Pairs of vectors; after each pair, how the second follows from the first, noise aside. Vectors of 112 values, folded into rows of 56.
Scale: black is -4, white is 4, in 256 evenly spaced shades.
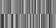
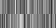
shuffled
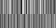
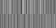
shrunk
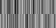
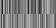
shuffled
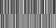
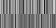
negated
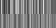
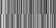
shuffled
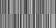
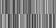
shuffled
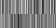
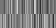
shuffled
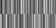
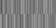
shrunk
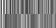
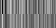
sign-scrambled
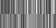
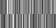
shuffled
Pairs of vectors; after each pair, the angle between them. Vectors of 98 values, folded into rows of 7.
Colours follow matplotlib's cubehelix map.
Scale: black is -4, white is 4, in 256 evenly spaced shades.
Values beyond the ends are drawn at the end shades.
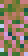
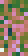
partly aligned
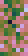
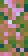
nearly opposite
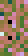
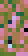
partly aligned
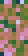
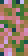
nearly parallel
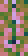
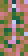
nearly opposite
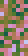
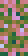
orthogonal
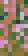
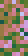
partly aligned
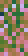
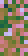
orthogonal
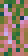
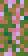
nearly opposite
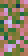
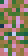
orthogonal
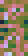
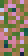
partly opposed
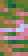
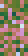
partly aligned
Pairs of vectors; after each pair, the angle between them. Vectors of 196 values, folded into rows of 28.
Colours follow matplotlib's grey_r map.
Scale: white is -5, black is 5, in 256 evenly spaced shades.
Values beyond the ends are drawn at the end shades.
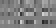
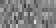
partly aligned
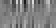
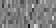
orthogonal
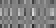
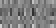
nearly opposite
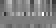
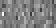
partly aligned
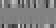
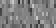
partly aligned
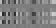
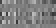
nearly opposite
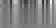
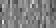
partly opposed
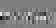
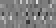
orthogonal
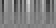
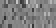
orthogonal
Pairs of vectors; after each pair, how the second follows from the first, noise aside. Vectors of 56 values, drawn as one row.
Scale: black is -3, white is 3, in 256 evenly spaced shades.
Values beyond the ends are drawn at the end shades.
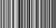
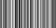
sign-scrambled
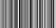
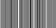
partly zeroed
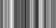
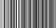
shuffled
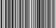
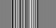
partly zeroed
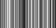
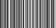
sign-scrambled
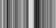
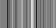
partly zeroed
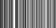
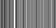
partly zeroed
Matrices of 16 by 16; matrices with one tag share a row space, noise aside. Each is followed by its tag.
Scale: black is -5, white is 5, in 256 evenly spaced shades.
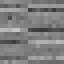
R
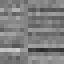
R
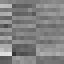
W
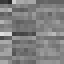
W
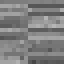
R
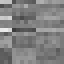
W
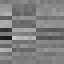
W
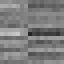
R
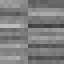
R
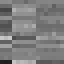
W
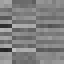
W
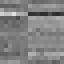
R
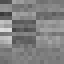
W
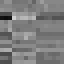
W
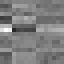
W
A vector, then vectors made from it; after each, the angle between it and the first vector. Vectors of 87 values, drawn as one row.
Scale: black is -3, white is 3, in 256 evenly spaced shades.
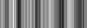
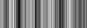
nearly parallel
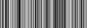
partly aligned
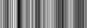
nearly parallel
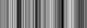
nearly parallel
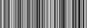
partly aligned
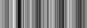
nearly parallel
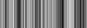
nearly parallel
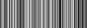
partly aligned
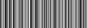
orthogonal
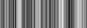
nearly opposite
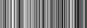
partly aligned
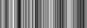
nearly parallel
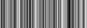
partly opposed
